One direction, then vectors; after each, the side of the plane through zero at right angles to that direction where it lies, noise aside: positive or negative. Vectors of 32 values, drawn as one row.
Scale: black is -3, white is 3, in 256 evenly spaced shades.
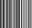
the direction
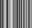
positive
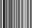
positive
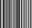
positive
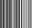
positive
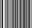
negative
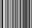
negative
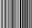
negative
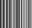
positive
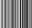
negative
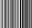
negative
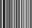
positive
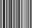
positive
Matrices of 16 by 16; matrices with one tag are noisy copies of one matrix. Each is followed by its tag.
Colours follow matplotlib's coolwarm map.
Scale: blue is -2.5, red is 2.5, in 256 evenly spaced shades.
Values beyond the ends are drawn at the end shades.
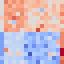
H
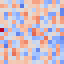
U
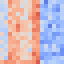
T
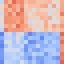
H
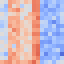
T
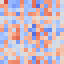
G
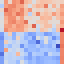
H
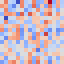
G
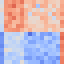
H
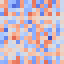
G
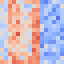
T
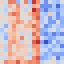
T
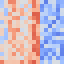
T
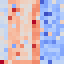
T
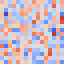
U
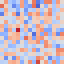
G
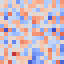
U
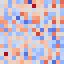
U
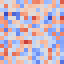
U
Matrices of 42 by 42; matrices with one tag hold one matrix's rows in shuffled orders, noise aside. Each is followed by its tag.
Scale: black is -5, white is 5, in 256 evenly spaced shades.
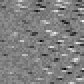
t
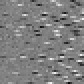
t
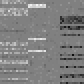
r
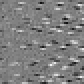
t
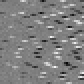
t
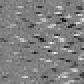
t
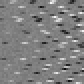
t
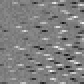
t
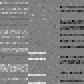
r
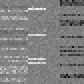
r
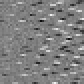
t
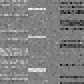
r
